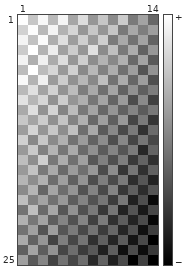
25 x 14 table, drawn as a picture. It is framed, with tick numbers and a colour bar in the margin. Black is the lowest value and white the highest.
The ninth with the lowest average is the bottom right. The ninth with the highest average is the top left. There is an overall slope up to the top left. The halves do not mirror each other.
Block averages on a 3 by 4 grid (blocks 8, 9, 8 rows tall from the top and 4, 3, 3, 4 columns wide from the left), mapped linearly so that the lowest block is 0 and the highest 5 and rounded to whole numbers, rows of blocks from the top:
5433 / 4321 / 3210
